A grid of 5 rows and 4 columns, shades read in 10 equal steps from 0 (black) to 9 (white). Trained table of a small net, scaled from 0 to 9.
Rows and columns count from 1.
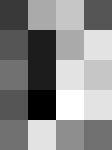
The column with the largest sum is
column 3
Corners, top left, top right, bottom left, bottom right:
2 3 4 4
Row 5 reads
4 8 5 4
